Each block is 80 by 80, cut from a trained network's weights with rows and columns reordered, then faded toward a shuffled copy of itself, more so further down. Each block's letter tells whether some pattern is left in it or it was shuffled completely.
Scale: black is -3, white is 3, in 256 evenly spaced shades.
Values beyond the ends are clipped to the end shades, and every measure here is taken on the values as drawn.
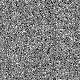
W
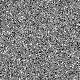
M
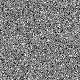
M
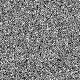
M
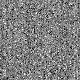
W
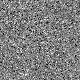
M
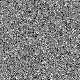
W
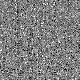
W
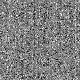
W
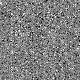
W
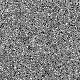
M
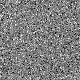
M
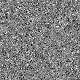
M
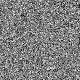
M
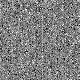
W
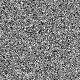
M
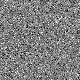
M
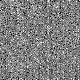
W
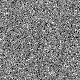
M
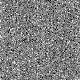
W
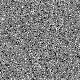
M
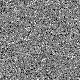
M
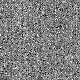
W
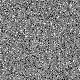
M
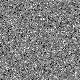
M
